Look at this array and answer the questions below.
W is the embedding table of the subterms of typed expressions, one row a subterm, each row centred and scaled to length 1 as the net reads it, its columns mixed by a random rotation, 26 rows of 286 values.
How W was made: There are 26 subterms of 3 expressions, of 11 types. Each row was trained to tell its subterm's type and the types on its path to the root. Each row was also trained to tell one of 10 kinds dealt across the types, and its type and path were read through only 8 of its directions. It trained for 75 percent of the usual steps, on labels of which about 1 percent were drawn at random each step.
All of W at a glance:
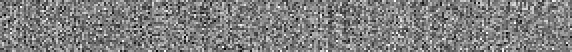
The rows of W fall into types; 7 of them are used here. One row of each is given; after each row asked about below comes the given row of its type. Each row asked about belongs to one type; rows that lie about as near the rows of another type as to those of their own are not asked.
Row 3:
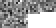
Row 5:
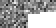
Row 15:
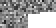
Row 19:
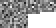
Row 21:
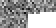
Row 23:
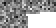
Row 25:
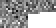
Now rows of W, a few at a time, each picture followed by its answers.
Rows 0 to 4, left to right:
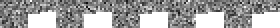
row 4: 19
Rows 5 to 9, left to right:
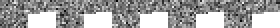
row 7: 25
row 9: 23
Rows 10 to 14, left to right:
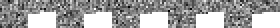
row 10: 5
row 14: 25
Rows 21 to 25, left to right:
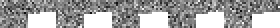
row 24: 5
